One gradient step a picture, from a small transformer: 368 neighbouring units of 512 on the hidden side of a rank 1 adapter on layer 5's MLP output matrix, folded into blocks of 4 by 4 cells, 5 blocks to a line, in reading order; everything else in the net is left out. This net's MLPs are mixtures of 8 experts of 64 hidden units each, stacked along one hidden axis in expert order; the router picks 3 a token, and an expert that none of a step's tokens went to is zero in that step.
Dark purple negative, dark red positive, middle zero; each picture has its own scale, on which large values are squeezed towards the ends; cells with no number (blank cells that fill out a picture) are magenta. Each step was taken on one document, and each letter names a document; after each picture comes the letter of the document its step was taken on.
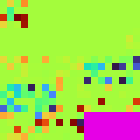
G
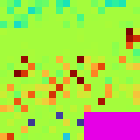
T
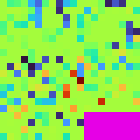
T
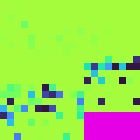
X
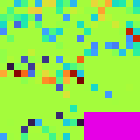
T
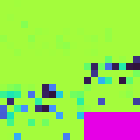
X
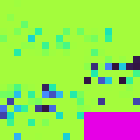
X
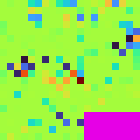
T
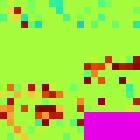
G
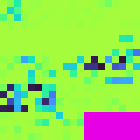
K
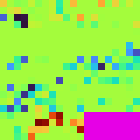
G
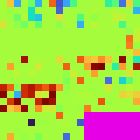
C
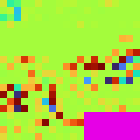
K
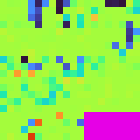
T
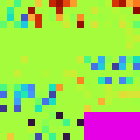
C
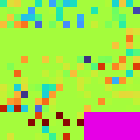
C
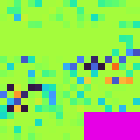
K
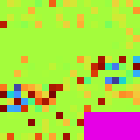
C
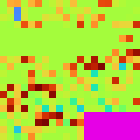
K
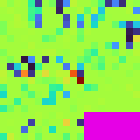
T
